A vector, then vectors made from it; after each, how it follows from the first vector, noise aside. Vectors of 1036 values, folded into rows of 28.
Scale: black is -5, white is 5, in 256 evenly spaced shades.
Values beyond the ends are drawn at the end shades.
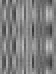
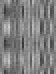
reversed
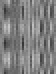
reversed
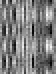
scaled up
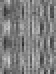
reversed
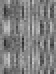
reversed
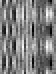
scaled up
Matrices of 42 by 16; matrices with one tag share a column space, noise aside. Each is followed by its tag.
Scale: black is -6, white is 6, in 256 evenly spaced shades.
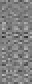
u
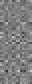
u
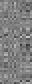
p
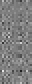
u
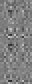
p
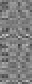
p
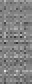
u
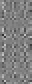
p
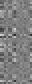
p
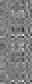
p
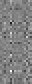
u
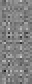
u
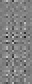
u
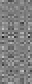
u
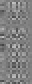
p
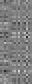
u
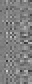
u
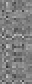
p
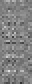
u
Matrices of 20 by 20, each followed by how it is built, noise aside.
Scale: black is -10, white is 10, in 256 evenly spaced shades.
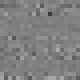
uneven rows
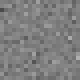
noise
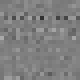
uneven rows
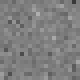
noise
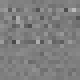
uneven rows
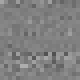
uneven rows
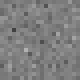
noise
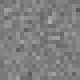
noise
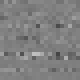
uneven rows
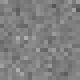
noise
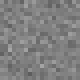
noise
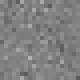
noise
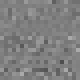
uneven rows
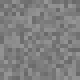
noise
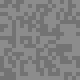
noise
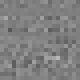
uneven rows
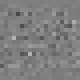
uneven rows
